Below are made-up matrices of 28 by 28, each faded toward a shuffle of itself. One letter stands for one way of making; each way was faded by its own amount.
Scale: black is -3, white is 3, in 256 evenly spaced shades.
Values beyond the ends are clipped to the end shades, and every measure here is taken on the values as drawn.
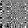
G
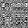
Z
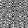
Z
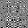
G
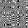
G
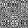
Z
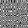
G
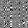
G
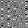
G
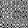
Z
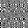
G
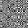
Z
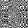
G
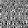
Z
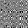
G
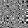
Z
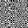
Z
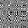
G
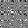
G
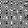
G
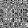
Z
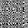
Z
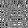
G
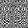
Z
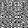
Z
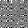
G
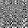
Z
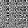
Z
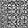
Z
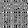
G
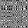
G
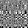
G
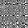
Z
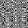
Z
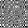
G
